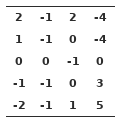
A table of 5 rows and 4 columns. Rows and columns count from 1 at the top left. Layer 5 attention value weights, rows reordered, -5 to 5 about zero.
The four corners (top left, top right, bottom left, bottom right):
2 -4 -2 5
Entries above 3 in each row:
0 0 0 0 1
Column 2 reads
-1 -1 0 -1 -1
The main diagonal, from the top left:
2 -1 -1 3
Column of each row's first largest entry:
1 1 1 4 4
